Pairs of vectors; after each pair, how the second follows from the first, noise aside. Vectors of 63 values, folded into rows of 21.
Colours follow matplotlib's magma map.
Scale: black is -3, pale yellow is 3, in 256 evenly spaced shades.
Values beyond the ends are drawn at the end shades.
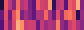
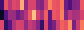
shuffled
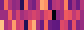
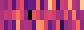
reversed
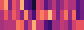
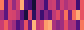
sign-scrambled
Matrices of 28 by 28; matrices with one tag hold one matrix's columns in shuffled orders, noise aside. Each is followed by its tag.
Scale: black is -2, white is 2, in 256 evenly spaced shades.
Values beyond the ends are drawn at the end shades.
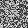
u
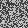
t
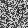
u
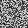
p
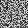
p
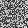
u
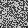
p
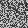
t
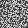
u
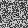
t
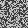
u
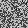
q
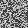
q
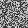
p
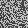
p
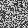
p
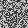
q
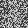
u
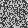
u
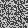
u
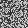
u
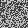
t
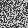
t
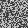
q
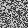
q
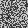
p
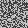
t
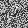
q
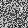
q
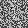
p
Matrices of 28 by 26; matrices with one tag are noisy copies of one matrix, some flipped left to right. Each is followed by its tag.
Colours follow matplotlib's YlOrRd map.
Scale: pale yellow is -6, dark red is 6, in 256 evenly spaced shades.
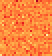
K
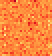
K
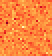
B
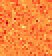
B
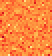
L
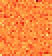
K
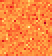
B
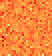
L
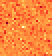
B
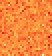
L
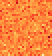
L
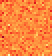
L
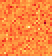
B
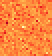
B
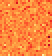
L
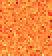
L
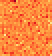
K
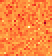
B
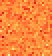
L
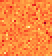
B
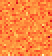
L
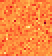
B
